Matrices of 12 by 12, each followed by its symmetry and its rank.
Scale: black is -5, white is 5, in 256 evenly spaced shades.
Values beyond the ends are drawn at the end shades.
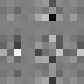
antisymmetric, rank two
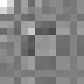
symmetric, rank two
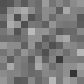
symmetric, full rank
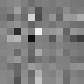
antisymmetric, rank two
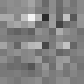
neither, rank two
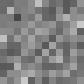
symmetric, full rank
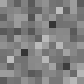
symmetric, full rank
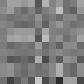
neither, rank two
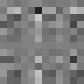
neither, rank two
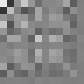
symmetric, rank two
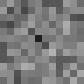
symmetric, full rank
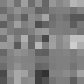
antisymmetric, rank two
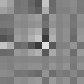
symmetric, rank two
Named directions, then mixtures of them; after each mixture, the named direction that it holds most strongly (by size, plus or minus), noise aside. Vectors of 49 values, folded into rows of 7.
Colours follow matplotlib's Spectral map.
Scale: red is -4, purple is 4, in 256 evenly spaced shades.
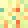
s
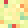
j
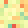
j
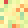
j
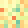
s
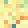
j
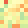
j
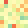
j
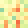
s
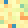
j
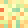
s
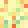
s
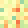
s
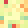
j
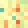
s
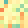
j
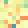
j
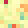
j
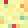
j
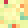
j
